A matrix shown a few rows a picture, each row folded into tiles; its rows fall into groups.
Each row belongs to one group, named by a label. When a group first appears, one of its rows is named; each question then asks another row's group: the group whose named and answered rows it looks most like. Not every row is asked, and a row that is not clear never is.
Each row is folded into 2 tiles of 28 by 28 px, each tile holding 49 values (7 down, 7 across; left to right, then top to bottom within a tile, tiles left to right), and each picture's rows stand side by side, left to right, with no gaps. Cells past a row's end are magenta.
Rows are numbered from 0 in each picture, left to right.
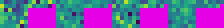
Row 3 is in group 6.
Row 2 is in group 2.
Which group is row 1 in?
2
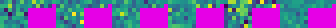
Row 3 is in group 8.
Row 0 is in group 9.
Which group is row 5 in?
2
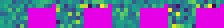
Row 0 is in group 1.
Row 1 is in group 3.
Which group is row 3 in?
8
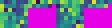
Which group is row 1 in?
6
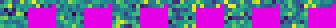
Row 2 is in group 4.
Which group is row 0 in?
9
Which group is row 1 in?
2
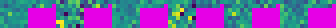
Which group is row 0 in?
8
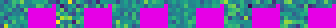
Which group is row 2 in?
3
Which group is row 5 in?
4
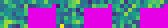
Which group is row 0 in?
4
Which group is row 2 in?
1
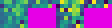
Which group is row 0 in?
6
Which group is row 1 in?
6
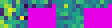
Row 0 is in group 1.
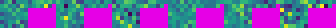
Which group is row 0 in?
1
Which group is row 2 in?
2
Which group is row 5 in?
8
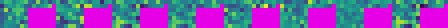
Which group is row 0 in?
6
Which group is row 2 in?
4
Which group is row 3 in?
4
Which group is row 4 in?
8
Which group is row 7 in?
4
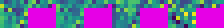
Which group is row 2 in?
6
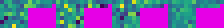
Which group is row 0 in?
3
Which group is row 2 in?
9
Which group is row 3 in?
6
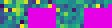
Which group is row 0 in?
6
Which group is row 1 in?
8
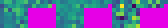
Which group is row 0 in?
6
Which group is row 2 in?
9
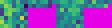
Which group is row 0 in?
1
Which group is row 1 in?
6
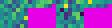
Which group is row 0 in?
1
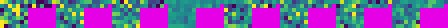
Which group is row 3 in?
8
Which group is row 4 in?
8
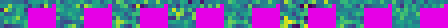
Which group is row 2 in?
4
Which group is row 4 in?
4
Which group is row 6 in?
4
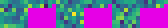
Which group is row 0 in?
8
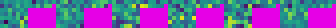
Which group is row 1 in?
1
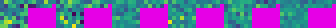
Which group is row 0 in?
4
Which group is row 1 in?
2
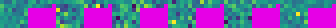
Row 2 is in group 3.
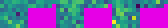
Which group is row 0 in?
2
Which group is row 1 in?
6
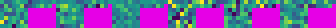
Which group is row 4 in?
9
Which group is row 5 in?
4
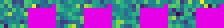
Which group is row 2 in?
4
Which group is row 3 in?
9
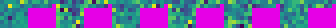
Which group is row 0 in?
9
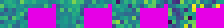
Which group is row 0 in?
9
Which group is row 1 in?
6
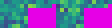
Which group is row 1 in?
6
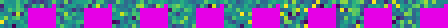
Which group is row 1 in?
8
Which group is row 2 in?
3
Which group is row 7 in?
1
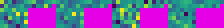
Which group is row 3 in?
2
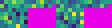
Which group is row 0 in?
2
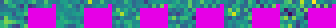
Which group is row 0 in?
4
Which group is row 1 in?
4
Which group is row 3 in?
9
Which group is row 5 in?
9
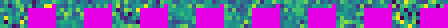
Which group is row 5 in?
6
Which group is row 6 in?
4
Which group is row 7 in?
2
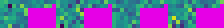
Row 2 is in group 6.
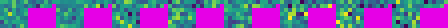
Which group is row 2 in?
2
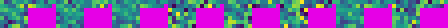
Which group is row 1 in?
1
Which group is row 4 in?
4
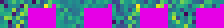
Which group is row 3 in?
2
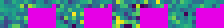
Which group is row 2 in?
4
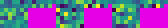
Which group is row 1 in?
8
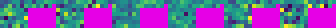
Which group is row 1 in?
8
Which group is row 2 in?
3
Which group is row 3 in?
2
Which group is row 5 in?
8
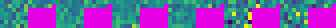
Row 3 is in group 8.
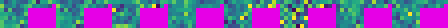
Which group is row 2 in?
8
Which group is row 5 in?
1
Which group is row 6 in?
6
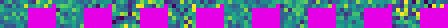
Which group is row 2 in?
3
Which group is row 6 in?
9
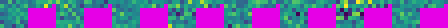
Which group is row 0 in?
1
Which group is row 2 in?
8
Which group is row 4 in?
3
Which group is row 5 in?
2
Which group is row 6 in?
9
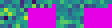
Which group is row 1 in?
4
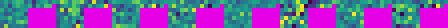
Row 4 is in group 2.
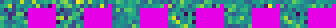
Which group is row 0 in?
9
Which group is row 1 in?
9
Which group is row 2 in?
6
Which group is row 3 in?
2
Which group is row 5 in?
2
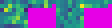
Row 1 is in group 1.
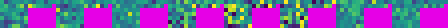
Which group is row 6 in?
6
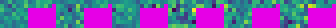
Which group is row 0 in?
1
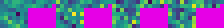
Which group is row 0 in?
2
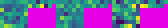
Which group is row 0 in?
8
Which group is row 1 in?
9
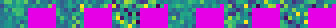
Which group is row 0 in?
6
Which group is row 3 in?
9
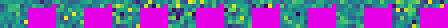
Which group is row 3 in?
9
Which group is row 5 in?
2
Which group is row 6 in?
4
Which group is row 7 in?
6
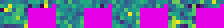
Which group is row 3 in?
4
